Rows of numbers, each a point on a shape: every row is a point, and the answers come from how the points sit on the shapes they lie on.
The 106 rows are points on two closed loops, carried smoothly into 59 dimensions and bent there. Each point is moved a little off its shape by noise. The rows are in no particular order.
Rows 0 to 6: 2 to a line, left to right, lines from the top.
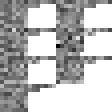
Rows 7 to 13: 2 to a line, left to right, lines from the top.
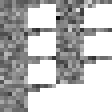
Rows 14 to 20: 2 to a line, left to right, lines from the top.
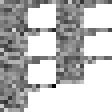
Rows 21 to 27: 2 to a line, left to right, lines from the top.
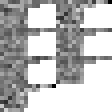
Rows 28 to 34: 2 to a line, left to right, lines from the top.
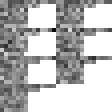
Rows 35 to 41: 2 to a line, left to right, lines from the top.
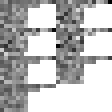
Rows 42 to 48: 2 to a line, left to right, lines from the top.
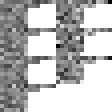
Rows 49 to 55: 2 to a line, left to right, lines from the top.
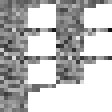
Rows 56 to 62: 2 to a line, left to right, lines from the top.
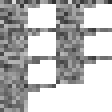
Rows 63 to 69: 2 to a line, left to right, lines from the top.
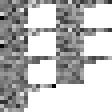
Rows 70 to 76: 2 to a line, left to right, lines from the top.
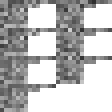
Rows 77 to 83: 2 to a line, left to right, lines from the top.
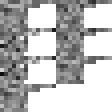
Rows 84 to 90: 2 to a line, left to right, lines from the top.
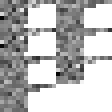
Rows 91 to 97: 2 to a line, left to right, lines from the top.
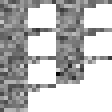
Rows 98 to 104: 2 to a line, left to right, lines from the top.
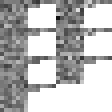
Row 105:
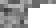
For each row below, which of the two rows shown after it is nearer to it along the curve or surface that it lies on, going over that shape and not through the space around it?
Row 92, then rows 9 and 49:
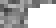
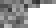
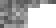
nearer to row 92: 49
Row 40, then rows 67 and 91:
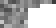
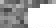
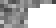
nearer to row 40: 91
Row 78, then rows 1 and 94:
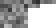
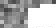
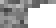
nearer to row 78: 94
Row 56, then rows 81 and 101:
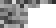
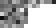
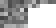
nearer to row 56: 81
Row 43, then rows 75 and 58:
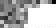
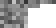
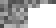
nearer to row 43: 75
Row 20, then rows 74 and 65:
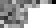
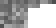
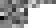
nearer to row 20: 65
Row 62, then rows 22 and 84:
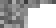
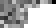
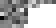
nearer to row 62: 22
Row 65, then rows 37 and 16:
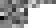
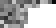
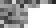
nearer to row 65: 37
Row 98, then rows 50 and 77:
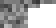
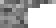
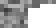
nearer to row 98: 50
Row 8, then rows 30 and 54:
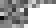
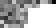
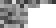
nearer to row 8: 30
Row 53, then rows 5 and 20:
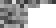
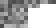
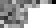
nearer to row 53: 20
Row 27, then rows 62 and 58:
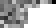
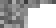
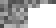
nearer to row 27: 62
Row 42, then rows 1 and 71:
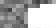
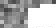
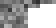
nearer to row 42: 71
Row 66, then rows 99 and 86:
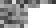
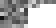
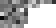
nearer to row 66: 86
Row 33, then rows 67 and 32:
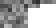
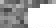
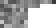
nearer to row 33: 67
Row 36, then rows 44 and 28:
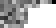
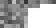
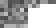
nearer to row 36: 44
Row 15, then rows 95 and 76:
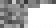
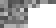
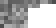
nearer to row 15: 76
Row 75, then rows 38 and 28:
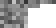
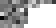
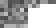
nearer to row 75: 28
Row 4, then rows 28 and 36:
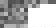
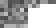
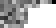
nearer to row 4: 28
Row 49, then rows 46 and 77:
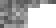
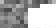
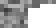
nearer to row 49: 77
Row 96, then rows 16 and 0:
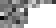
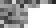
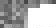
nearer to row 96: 16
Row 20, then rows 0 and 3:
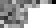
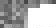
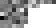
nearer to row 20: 3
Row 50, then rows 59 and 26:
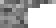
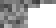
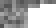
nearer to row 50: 59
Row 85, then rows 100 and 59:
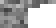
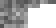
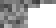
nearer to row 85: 59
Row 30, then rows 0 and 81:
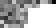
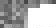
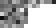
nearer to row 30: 81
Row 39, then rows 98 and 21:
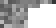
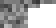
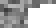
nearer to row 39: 21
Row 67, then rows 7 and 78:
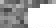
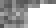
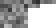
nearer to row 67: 78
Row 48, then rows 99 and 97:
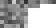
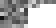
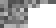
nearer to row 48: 97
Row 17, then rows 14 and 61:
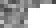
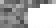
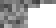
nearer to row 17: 14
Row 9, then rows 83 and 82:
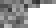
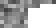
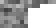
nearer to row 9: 82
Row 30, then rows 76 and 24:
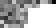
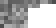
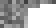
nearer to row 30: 24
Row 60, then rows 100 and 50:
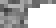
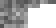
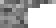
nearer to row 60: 50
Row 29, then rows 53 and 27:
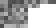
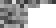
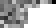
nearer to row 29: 53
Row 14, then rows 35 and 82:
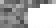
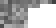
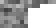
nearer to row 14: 82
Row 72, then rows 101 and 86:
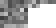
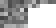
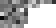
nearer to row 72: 101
